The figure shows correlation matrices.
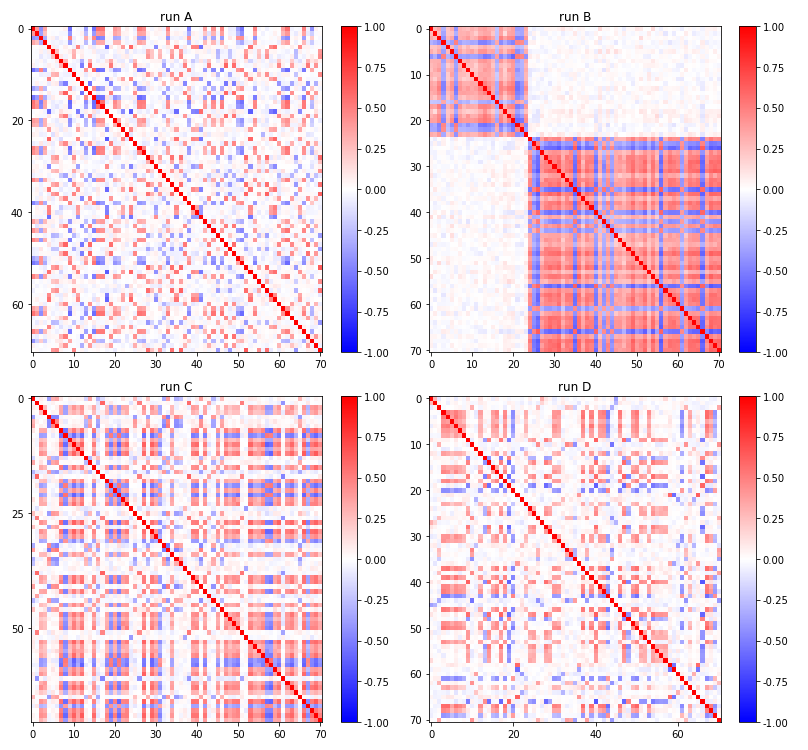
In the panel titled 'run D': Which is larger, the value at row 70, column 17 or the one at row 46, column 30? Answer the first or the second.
the second
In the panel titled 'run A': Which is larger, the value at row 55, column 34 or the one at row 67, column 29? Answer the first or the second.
the first
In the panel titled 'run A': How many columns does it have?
71
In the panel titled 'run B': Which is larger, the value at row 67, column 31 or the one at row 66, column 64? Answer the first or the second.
the first
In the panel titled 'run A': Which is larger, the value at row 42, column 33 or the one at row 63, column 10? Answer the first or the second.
the first
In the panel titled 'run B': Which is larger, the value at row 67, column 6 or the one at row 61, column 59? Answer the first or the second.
the first
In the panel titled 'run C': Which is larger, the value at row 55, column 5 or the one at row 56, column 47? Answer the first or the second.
the second
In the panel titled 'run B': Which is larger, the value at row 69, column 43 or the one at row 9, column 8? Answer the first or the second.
the first
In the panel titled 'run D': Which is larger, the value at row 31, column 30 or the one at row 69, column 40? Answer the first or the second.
the first
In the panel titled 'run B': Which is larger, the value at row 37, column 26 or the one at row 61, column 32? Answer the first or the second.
the second
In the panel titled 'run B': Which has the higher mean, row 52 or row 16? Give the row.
52
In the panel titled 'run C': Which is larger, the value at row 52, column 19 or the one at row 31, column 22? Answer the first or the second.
the first
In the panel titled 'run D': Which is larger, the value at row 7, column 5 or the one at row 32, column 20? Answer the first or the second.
the first
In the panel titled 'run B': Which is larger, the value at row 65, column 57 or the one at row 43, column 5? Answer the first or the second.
the first
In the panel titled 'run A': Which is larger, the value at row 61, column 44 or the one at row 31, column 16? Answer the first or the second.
the first
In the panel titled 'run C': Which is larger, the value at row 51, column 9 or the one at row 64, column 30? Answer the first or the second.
the second
